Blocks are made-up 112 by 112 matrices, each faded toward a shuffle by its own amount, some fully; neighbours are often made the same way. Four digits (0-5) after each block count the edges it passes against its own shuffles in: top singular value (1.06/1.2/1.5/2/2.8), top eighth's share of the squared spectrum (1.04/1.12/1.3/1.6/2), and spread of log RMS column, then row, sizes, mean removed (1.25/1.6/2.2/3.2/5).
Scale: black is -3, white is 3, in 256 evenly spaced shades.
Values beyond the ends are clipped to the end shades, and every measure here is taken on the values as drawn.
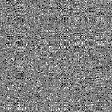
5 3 3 2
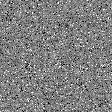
2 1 0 0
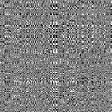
5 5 4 4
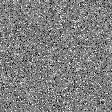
2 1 0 0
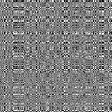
5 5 4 4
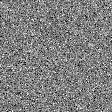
0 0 0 0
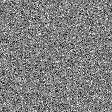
0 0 0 0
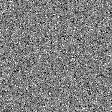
0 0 0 0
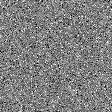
0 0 0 0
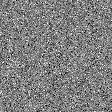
0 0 0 0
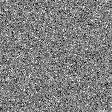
0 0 0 0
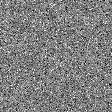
0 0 0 0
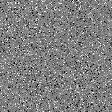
3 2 1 0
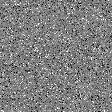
2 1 0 0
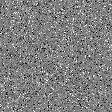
2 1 0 0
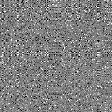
5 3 2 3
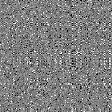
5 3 2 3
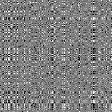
5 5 4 4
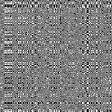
5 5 4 4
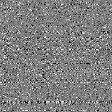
4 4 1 3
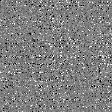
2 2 2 3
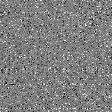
3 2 0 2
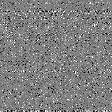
4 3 1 3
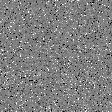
1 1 0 0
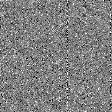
2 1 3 0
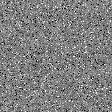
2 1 0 0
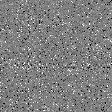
3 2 1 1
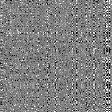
5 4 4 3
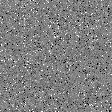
2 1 0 0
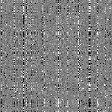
5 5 4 2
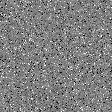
1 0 0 0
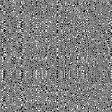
4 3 3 2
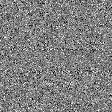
0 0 0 2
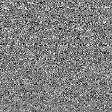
1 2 0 4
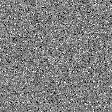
0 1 0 2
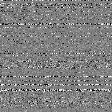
2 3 0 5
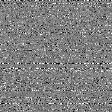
2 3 0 4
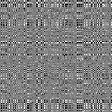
5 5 4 4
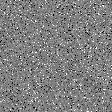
3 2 0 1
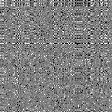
5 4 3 3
